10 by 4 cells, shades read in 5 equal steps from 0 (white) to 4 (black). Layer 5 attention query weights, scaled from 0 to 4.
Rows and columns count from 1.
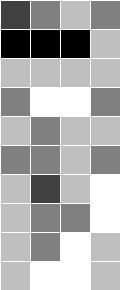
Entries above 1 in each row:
3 3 0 2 1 3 1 2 1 0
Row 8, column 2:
2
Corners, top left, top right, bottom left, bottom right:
3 2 1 1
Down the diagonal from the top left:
3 4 1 2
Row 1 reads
3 2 1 2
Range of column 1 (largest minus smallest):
3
